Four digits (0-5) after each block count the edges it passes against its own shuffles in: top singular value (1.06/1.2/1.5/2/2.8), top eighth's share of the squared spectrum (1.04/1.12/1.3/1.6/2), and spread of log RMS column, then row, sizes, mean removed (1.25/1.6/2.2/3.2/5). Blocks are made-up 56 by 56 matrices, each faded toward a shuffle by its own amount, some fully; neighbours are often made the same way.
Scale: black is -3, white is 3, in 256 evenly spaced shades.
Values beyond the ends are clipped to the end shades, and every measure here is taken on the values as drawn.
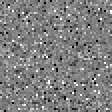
1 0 0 0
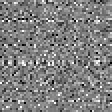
4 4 1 3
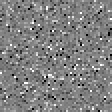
0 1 0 0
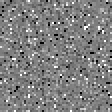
0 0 0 0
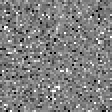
2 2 0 0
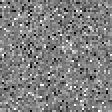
2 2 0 0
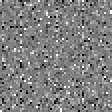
3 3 1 1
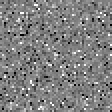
0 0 0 0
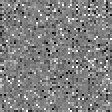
3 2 1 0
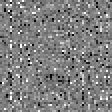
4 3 2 1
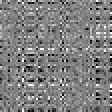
4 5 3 3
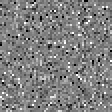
2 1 1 0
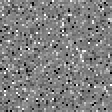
0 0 0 0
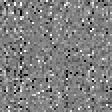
4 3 2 1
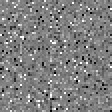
2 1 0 0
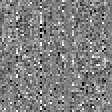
2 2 3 0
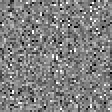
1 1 2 0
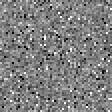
0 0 0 0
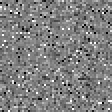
1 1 0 0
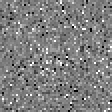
1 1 0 0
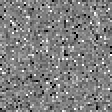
2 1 0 0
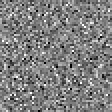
2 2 0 1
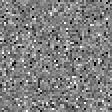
1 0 0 0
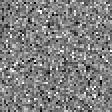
0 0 0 0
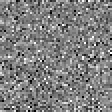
3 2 0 1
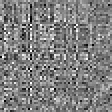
4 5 3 3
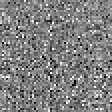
3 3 1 2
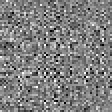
4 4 2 2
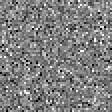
1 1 0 0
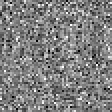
3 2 0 0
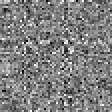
4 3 2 2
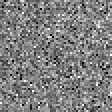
2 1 0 0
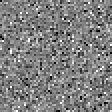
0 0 1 0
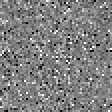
0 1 0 0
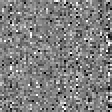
1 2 3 0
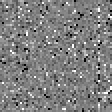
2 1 1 0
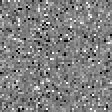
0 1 1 0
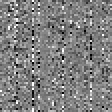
2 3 4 0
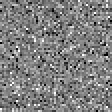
0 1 1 0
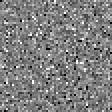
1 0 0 0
